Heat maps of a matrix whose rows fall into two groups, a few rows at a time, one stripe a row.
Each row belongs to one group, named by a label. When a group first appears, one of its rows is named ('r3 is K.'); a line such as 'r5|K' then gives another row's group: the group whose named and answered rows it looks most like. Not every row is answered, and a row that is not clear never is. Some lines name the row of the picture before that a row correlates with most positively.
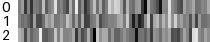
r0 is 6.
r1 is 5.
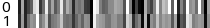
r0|5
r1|5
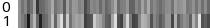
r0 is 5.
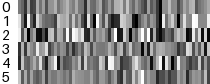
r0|6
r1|6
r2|5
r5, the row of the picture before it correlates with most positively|0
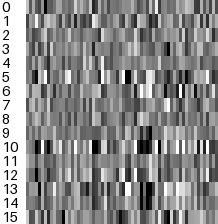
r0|5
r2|5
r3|6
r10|5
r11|5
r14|5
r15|6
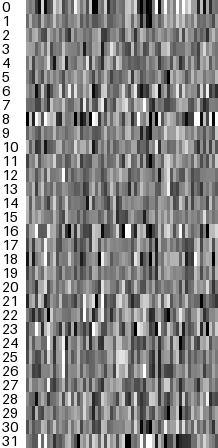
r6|5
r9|5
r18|5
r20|5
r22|6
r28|5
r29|6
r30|5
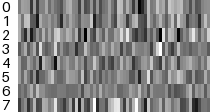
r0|5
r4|6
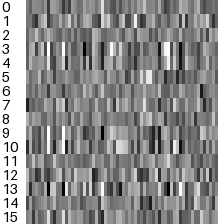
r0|6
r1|5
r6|6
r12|5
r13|6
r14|5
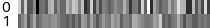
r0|5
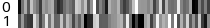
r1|5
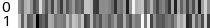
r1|5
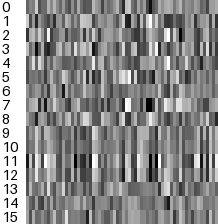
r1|5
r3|5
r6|6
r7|5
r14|6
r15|6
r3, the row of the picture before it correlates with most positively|1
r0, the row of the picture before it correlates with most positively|0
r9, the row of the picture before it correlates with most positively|0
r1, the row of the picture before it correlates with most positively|1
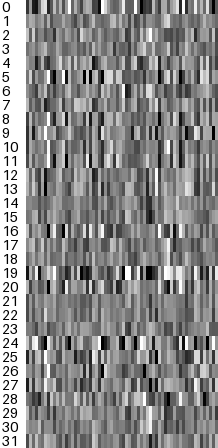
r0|5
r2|5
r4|5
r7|5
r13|5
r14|5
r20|6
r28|6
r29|5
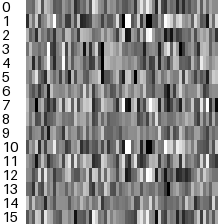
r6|6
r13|6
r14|5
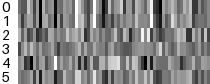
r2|5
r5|6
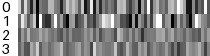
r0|5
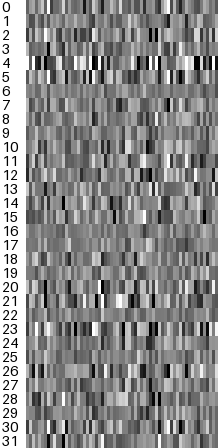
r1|6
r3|6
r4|5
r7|6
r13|5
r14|6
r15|6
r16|6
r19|5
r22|5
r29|5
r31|6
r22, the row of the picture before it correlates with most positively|3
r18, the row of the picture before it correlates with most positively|2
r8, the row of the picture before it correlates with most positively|0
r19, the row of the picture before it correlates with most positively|3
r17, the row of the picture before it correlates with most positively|3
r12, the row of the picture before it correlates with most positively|2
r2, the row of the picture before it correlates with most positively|2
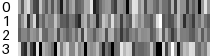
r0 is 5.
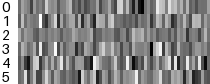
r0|5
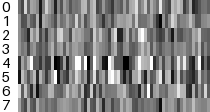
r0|6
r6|5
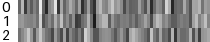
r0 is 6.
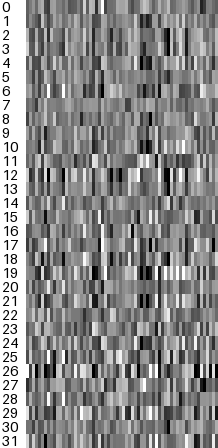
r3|6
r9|5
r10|5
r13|6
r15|5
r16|6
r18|6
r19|5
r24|5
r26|5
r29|5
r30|6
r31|5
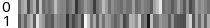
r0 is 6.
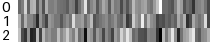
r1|5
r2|6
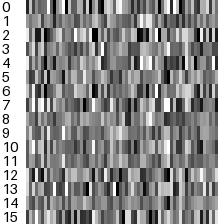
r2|5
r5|6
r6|5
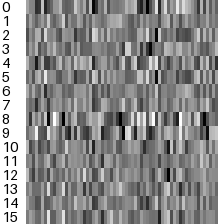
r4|5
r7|5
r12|6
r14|5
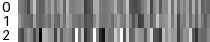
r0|5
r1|5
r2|6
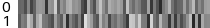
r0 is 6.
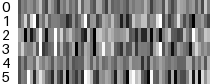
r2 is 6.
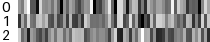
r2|5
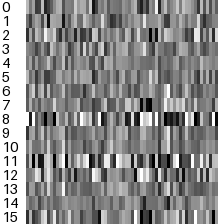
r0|5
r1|6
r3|6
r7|5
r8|5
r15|5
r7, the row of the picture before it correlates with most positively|1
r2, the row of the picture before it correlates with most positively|1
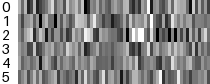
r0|5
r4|6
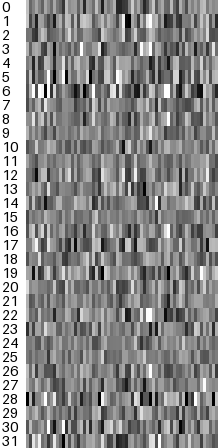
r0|6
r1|5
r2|5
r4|6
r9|5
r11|5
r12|5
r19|6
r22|5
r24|5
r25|6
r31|6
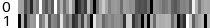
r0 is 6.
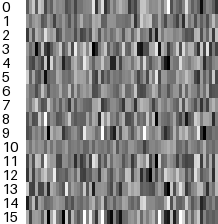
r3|5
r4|6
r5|5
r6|5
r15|6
